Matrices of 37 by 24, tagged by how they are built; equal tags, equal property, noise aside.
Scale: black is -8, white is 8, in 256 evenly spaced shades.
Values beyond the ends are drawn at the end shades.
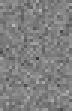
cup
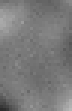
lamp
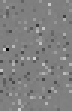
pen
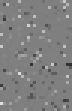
pen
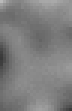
lamp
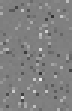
pen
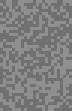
cup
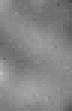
lamp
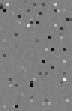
pen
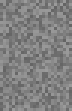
cup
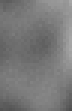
lamp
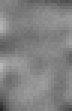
lamp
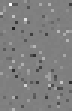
pen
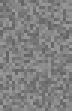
cup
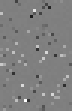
pen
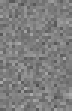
cup
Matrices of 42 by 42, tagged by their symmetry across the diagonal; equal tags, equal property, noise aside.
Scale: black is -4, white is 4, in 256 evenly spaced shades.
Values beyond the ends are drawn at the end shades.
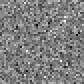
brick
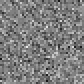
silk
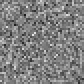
silk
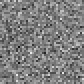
brick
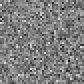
brick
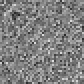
silk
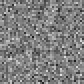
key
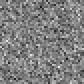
key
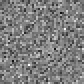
silk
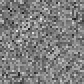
silk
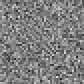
key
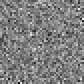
key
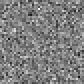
key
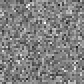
brick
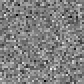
brick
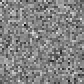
silk
